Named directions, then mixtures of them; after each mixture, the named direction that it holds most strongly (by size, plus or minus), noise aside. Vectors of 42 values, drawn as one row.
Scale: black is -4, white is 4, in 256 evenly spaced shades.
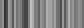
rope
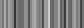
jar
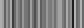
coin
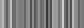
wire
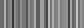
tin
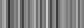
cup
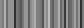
jar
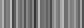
wire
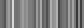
cup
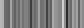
wire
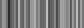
cup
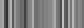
rope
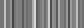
tin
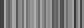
coin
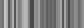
rope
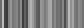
rope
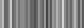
wire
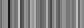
cup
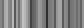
rope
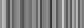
cup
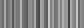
tin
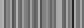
coin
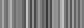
wire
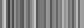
cup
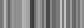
rope
